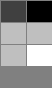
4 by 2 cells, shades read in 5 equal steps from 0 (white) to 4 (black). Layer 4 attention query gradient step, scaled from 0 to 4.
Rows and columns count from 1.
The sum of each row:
7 2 1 4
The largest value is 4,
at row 1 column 2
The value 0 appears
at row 3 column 2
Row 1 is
3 4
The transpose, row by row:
3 1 1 2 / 4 1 0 2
